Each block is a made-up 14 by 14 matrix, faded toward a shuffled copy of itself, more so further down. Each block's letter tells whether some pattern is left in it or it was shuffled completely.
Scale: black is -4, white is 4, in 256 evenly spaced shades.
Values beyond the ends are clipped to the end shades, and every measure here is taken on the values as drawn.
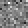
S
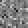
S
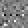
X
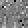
S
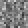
X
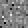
S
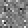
S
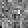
X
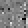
X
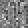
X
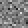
X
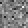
S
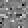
X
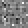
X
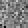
S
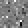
S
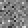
S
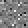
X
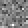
S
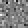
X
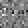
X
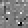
S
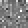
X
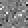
S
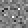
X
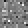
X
